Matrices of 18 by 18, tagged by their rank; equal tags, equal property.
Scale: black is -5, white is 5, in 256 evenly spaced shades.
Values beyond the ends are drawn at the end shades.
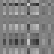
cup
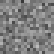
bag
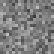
bag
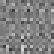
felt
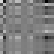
cup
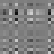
cup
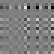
cup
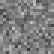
bag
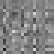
felt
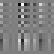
cup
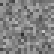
bag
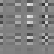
cup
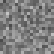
bag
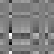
cup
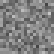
bag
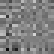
felt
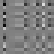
cup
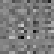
felt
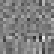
felt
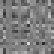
felt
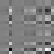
cup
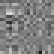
felt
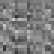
felt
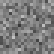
bag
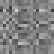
felt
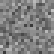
bag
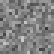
bag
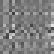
felt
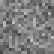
bag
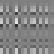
cup
